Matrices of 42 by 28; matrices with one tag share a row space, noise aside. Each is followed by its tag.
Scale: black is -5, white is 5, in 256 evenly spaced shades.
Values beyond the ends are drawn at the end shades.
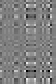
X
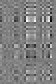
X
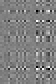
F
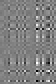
F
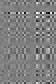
F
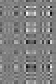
X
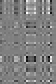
X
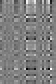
X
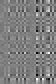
F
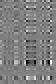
X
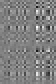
F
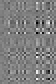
F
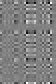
X
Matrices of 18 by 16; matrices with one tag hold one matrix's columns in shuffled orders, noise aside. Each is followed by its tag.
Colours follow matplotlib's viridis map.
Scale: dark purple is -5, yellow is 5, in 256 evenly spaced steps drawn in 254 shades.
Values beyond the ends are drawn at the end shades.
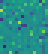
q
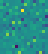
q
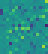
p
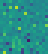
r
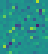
p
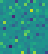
q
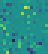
r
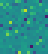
q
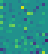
r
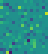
r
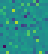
q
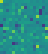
p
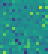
r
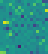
q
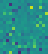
r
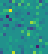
q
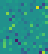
r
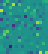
q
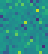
q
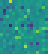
p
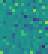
q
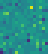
r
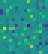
p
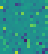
r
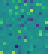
q
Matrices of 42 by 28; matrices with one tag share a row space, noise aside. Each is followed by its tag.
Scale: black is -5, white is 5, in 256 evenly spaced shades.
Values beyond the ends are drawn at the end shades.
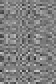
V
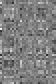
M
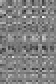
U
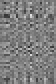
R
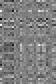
M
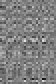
U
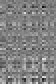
U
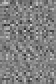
R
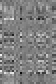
M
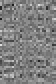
M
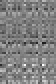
U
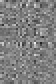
V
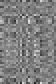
V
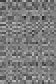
U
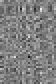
V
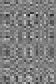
R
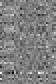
M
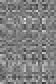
U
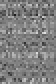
U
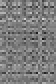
U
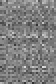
U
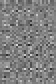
R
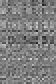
U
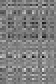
U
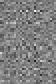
V
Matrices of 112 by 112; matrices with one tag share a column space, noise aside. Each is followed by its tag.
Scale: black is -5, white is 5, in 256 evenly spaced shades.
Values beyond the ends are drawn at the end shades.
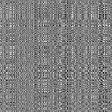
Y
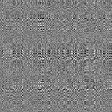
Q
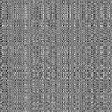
Y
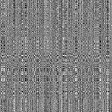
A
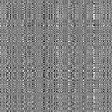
Y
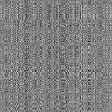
Y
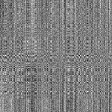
A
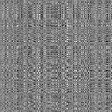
Y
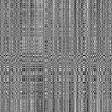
A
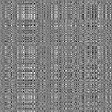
Y
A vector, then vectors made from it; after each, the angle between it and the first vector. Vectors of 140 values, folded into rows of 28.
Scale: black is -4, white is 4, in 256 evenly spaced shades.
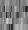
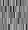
orthogonal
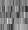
nearly parallel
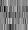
partly aligned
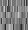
partly opposed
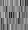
orthogonal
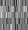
partly opposed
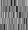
orthogonal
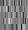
orthogonal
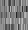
partly aligned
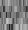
nearly parallel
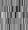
orthogonal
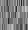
partly opposed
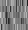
orthogonal
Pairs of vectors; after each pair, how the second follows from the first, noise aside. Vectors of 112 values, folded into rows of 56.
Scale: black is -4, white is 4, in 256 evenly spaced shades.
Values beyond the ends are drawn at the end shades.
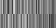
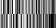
scaled up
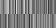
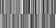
shuffled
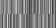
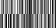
scaled up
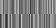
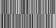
shuffled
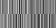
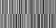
copied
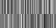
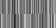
shuffled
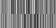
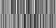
copied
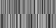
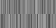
shrunk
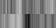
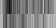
wrapped around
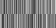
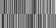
copied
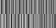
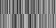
shuffled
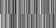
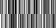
scaled up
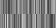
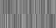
shrunk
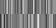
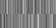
shrunk
